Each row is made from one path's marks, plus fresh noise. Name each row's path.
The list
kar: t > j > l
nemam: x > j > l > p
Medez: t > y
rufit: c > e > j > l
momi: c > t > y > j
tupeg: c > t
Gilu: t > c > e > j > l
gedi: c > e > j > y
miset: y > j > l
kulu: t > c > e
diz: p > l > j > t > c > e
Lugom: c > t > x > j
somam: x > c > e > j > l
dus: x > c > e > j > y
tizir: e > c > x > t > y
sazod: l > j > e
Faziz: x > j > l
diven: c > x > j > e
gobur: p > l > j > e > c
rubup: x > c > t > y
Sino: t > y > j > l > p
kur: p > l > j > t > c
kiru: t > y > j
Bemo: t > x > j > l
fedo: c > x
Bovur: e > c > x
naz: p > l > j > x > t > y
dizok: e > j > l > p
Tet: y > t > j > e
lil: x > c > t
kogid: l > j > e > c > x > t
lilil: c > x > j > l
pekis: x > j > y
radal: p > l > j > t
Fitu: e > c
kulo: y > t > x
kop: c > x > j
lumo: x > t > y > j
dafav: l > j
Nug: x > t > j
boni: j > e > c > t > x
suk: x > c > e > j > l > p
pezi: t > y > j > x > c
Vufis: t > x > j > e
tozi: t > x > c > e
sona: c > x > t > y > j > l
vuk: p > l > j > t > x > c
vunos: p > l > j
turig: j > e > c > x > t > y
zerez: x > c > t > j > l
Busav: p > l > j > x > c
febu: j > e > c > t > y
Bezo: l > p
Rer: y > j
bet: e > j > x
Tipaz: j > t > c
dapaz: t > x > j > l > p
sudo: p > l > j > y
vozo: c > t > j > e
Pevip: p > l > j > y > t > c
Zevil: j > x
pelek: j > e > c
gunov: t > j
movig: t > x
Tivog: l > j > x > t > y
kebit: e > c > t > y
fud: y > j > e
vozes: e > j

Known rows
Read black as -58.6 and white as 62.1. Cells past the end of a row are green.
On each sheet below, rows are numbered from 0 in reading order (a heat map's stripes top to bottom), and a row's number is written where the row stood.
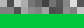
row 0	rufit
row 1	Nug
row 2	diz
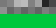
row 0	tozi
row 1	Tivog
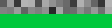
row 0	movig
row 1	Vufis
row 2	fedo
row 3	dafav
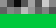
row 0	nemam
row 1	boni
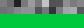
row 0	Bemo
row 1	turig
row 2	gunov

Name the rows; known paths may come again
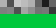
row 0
rufit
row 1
pekis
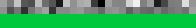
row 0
turig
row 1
kiru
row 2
tupeg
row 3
Faziz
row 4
Fitu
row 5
Tivog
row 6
Gilu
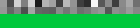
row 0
boni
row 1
diven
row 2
momi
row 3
Medez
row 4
Tipaz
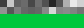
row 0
rubup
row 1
vuk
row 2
kulu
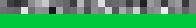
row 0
Busav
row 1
Tet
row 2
fedo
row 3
diz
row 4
vunos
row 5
kur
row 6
miset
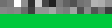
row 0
vozo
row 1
Sino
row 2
Nug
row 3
tizir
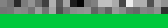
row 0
Bemo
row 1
dafav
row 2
naz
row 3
tozi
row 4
pelek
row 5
Vufis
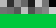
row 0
suk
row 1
Pevip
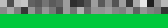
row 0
vozes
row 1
Lugom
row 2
sudo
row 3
kar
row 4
movig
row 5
bet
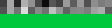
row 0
Bezo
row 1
nemam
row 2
lil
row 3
gunov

